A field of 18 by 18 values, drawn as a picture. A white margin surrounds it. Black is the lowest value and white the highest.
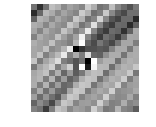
On average the colour sits 60% of the way up the scale. Values change most from cell to cell in the centre. Streaks slant up to the right. The top right is the ninth with the lowest average. In the centre lies a patch that is rougher than the rest.
